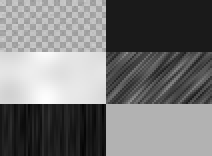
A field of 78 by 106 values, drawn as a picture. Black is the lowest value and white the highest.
It is made of 3 by 2 panels. Panel 1,1: high, checkered. Panel 1,2: very low, flat. Panel 2,1: very high, smooth, faint in contrast. Panel 2,2: low, slanting up to the right. Panel 3,1: very low, streaked downward, faint in contrast. Panel 3,2: high, flat.
